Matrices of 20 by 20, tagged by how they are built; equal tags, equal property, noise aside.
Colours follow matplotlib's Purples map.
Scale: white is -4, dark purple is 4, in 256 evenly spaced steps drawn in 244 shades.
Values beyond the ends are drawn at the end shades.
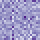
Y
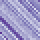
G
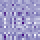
Y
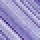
G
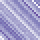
G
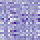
Y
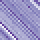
G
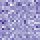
Y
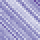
G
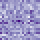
Y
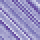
G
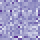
Y
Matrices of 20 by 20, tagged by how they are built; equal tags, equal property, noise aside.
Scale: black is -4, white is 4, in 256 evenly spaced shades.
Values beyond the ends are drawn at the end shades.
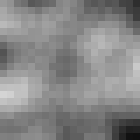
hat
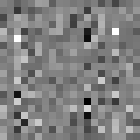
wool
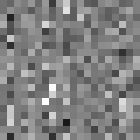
wool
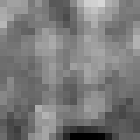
hat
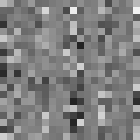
wool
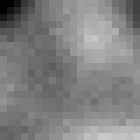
hat
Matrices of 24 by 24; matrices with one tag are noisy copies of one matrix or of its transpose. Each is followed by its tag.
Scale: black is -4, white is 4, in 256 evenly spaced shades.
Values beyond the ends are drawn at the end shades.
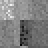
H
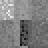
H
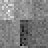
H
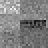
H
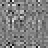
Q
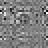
Q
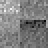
H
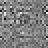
Q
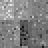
H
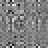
Q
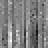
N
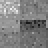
H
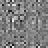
Q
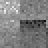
H
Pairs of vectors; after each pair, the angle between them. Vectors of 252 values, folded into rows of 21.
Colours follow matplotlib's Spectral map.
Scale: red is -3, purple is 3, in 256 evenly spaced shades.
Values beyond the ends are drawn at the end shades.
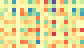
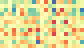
nearly parallel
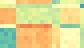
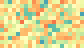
orthogonal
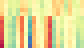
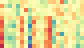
nearly parallel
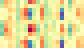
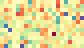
orthogonal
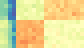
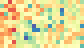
partly opposed
